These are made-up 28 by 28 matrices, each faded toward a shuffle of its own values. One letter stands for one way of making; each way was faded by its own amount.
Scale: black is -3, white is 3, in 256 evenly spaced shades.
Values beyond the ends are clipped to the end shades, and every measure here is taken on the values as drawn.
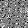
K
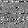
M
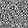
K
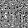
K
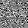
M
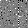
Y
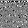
M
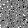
Y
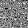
M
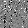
Y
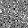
K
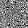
K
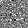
K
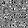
K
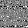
M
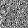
K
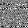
M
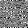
M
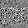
M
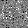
Y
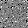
Y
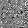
Y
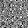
K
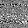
M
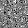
K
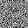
K
